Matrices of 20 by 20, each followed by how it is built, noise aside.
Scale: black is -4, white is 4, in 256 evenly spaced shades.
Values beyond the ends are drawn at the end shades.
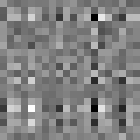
low rank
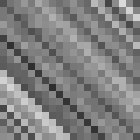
Toeplitz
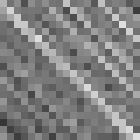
Toeplitz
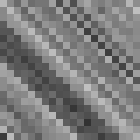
Toeplitz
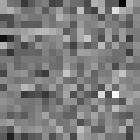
low rank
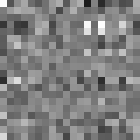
low rank
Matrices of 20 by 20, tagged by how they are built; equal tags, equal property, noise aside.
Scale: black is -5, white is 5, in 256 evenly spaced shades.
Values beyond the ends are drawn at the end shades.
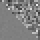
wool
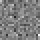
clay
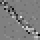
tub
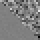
wool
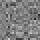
clay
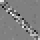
tub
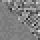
wool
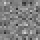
clay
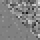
wool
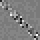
tub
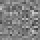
clay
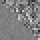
wool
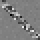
tub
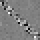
tub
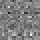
clay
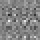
clay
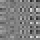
clay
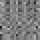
clay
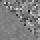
wool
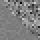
wool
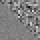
wool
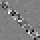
tub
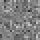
clay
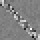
tub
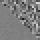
wool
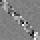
tub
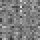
clay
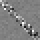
tub
